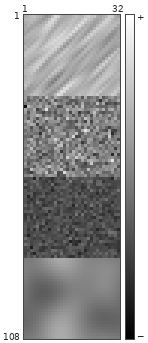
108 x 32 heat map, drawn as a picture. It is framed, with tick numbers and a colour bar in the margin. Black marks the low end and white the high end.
It is made of 4 by 1 panels. Panel 1,1: high, slanting up to the right. Panel 2,1: middling, fine-grained, strong in contrast. Panel 3,1: low, fine-grained. Panel 4,1: middling, smooth.
